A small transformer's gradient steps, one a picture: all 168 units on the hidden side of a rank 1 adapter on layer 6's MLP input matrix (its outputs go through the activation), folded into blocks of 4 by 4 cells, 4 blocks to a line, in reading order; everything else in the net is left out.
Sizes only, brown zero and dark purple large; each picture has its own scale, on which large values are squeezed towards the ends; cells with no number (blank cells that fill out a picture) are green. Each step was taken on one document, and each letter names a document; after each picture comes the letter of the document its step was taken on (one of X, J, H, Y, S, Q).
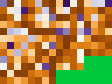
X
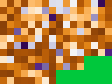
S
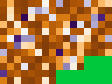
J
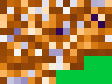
S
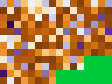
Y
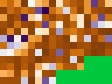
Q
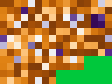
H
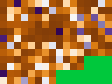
Y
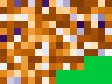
S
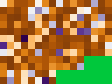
Q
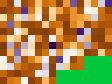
X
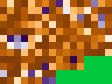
Q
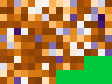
S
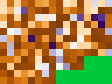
X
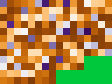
X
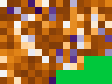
J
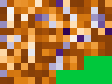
Y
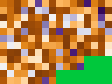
H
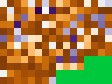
J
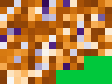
X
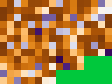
S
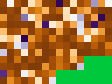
Q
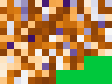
X
